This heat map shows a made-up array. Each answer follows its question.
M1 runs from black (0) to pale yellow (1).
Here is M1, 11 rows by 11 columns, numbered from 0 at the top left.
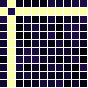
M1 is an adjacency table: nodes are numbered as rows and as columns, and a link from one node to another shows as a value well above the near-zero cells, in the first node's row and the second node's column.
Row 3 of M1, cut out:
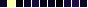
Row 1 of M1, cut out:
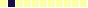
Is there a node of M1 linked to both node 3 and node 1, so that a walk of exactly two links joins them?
no
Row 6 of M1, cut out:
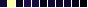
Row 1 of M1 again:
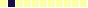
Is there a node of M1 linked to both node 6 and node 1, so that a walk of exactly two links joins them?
no
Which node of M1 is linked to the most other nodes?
node 1
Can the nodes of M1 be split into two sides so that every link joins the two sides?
yes
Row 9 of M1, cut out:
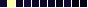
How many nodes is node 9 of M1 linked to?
1
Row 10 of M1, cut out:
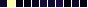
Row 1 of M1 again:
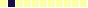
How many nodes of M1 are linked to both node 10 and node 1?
0
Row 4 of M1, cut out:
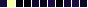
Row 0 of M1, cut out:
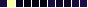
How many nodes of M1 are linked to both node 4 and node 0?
1
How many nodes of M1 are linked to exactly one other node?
10
